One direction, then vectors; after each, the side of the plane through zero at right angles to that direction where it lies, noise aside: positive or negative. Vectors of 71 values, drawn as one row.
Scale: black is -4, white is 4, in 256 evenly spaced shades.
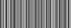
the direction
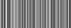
negative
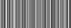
negative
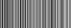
negative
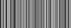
positive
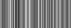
negative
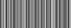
positive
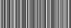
negative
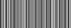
positive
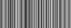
positive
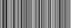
positive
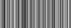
negative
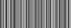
positive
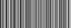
positive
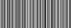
negative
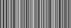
positive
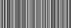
negative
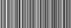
negative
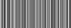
negative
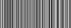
negative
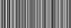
negative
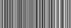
negative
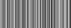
negative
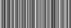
negative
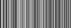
positive
